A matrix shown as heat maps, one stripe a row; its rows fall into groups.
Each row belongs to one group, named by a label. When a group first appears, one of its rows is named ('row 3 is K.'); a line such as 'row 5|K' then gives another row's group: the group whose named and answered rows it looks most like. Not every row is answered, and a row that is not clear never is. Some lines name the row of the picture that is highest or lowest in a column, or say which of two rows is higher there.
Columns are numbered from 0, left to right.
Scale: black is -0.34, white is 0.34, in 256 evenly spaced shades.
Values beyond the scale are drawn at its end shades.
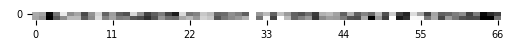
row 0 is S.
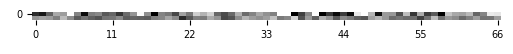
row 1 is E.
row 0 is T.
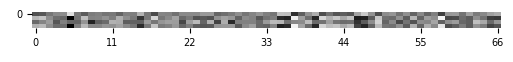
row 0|T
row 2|E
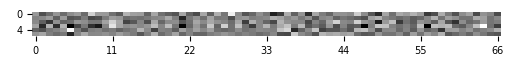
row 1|E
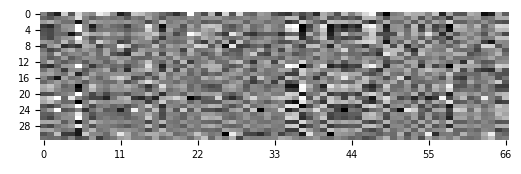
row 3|T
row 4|T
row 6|T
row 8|E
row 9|S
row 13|T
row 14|S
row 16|S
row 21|E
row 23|T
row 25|T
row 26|T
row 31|E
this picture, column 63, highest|21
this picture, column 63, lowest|0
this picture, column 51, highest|16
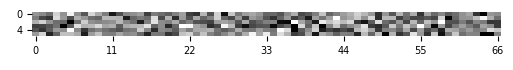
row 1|S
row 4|T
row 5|S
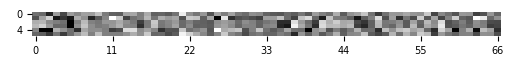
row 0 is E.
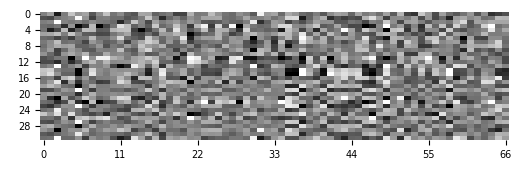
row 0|S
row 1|T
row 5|E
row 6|S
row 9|S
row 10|S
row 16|S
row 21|S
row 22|E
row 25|E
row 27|T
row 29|S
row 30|T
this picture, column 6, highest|11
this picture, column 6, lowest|22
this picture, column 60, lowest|6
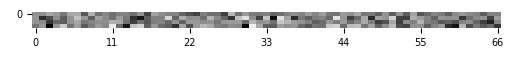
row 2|S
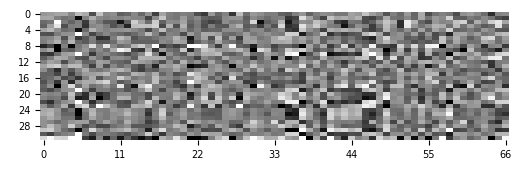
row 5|T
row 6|E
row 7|E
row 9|S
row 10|T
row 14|S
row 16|E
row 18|S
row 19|T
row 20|E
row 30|T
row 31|E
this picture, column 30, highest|31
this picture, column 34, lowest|23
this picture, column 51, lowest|31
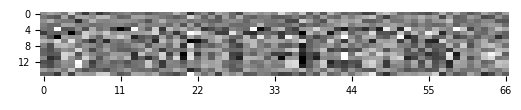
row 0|E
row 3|S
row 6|S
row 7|E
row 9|T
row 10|S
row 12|T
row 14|E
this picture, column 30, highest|4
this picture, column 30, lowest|5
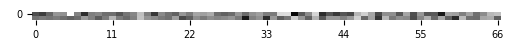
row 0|T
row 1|S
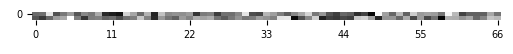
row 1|T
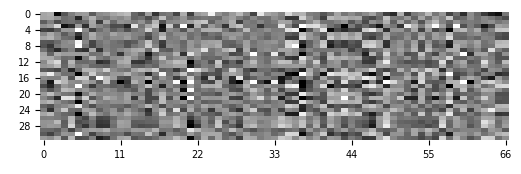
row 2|E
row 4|T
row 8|T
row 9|E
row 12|E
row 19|S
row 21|S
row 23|T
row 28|E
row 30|T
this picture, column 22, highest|14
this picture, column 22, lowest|28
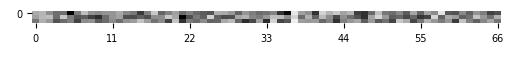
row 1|E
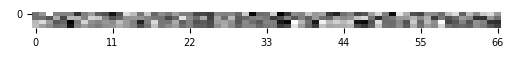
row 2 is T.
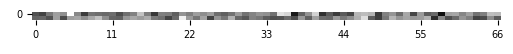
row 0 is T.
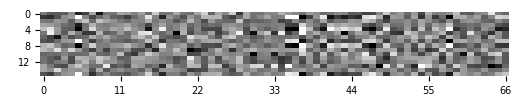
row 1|T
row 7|T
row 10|S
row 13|S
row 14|E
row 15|T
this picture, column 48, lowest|13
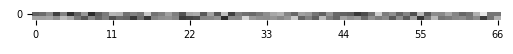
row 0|E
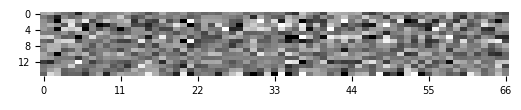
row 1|S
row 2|S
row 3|E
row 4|E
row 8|E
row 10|S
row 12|T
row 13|S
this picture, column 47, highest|12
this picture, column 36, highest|12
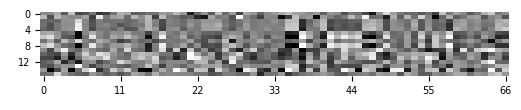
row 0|E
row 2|T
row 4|T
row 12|E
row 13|T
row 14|S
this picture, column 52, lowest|14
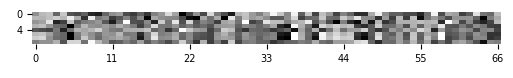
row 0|E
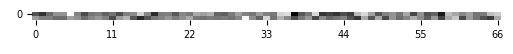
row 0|T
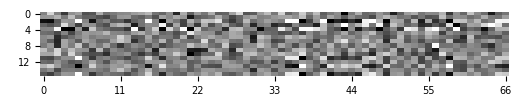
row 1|E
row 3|S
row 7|S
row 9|E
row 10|E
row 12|S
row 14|S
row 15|T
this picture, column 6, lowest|4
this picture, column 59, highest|4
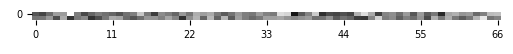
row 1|E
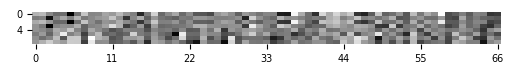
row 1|S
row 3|S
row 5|S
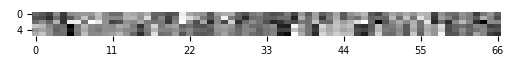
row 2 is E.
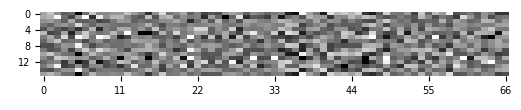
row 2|E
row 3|T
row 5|S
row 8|T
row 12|E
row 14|T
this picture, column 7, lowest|1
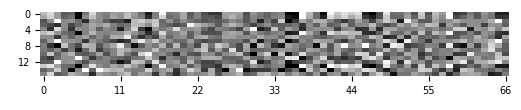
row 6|S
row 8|S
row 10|S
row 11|T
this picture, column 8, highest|14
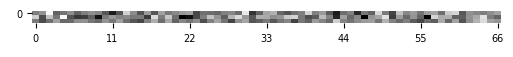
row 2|S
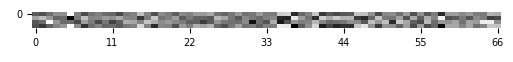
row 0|T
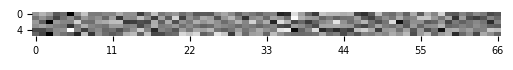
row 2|S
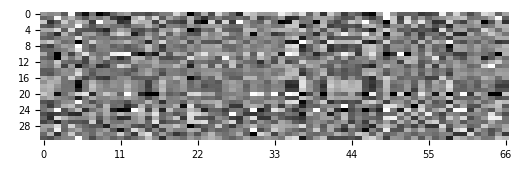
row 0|E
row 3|T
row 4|E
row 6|T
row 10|S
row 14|T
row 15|T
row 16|E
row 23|S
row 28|E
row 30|S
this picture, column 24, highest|2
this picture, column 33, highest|20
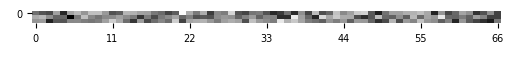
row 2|S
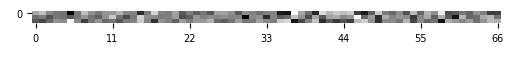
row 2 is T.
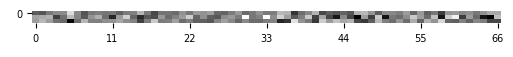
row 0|T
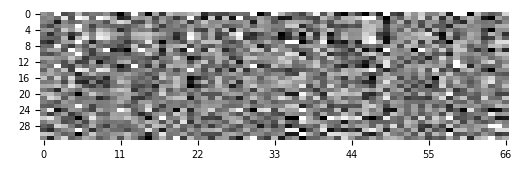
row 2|S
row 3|T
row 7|T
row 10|T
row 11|E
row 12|E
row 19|S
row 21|E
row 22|S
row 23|T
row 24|S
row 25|S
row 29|T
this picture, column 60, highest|0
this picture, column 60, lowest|24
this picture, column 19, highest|31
